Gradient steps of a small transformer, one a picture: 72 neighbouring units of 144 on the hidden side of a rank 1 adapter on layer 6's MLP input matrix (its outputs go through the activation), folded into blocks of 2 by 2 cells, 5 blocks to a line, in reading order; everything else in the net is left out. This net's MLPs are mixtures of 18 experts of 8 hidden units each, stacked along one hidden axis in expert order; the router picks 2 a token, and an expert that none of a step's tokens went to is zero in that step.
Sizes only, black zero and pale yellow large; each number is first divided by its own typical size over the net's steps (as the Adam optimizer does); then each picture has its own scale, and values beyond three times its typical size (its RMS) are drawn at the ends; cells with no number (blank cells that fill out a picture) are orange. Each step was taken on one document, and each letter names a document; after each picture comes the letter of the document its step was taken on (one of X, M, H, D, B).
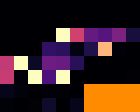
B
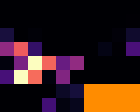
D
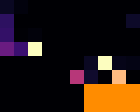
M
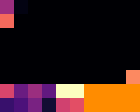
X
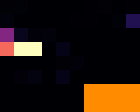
M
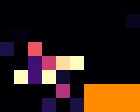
D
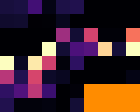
B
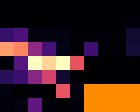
D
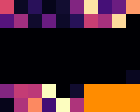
X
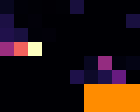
M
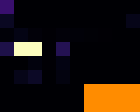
M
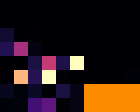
D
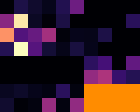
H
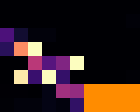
D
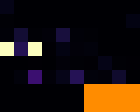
M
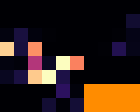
D
